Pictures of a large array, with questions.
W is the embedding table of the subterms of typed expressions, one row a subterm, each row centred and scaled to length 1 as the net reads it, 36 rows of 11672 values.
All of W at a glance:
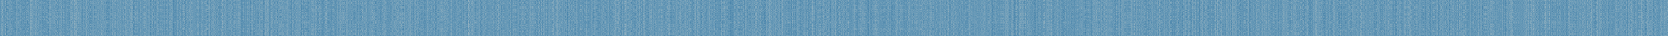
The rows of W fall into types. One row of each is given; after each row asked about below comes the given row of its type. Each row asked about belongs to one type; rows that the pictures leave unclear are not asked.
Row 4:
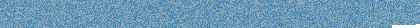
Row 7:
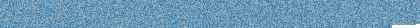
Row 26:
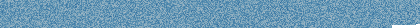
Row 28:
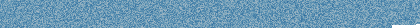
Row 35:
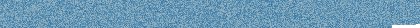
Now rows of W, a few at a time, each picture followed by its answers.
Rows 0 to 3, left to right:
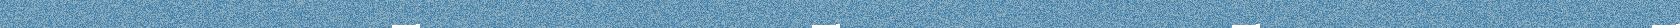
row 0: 4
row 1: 26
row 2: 7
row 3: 26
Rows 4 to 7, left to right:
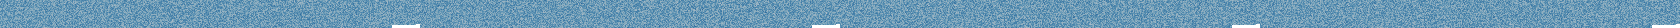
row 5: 28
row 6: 7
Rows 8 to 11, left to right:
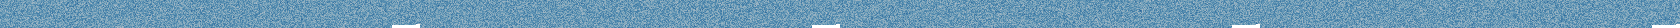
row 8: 7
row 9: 28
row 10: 35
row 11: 28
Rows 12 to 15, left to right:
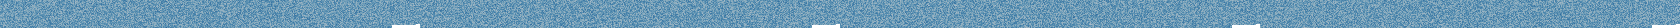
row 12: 35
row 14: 7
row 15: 4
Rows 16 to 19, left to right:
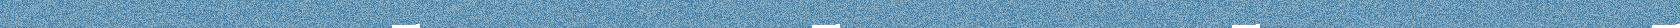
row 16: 35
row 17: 35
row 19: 7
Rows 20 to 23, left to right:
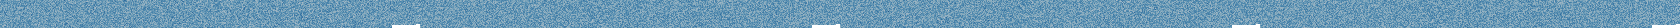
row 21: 4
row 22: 4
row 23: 4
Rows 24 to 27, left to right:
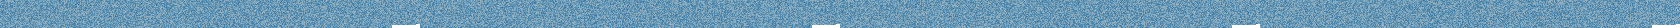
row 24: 26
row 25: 7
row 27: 4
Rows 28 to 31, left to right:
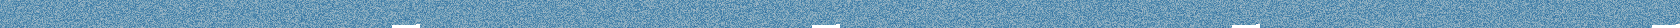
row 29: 28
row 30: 26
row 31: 7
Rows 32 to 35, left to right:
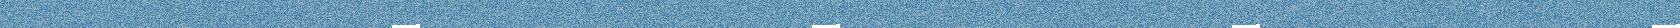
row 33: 26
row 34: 26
